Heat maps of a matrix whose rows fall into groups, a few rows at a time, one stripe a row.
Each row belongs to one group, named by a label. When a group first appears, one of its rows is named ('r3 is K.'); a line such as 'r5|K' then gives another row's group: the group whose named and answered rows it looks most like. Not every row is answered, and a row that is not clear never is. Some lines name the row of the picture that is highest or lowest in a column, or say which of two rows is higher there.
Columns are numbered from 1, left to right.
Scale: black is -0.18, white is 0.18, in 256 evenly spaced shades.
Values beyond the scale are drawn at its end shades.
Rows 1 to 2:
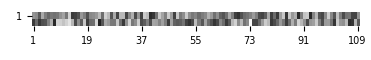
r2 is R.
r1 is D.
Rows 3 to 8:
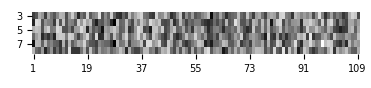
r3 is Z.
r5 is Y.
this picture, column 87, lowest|3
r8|D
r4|Y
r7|Y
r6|R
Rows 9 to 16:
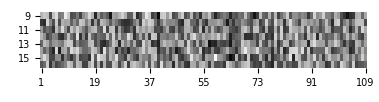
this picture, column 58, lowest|13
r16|R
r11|Z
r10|Z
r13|Y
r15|D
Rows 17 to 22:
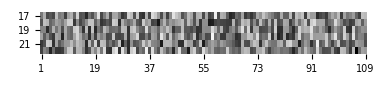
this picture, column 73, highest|20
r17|D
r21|Z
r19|R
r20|R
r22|R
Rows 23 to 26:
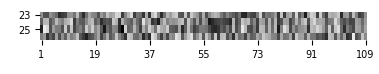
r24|Y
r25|Y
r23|D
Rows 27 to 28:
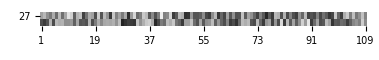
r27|R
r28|Z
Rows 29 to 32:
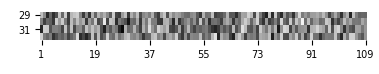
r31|Y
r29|R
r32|D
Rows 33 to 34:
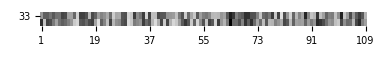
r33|D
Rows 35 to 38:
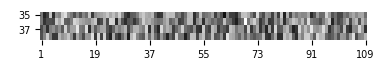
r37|R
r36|Z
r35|Z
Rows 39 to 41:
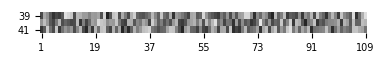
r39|R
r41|Z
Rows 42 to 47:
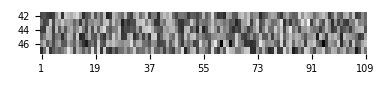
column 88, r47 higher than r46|No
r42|R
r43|Z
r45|D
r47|R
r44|Z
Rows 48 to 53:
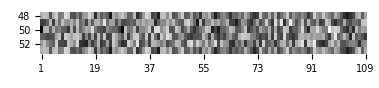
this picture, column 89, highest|51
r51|R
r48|Y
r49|Z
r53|Y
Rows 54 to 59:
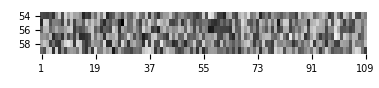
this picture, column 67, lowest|59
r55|Y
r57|D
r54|R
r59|Z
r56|Y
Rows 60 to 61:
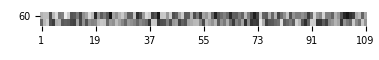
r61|D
